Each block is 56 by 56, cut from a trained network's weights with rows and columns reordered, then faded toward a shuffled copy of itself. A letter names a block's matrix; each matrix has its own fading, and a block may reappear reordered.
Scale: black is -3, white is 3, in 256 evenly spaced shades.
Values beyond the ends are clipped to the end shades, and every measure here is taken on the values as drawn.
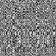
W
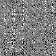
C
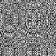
W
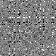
C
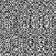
W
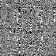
C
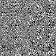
C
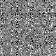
C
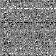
C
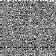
C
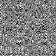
C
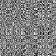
W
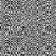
W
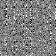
C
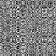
W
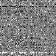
C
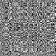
W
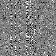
C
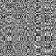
W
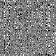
C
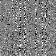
C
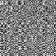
W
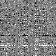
C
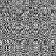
W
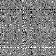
C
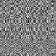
W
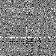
C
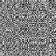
W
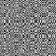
W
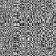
W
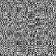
W
